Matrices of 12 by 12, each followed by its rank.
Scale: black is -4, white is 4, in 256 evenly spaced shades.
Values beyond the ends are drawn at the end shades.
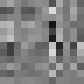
two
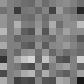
two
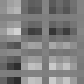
one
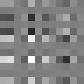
one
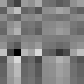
one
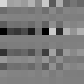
one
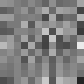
two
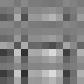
one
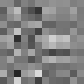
two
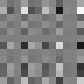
one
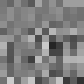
two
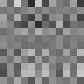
two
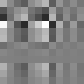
one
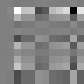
one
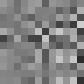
two
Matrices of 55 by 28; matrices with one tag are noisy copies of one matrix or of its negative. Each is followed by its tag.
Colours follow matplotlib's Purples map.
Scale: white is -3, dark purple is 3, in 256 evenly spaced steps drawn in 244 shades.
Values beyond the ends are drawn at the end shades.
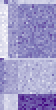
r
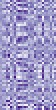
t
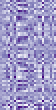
t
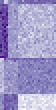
r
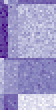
r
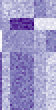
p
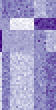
p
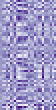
t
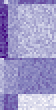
r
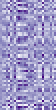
t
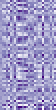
t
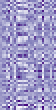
t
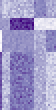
p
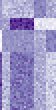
p
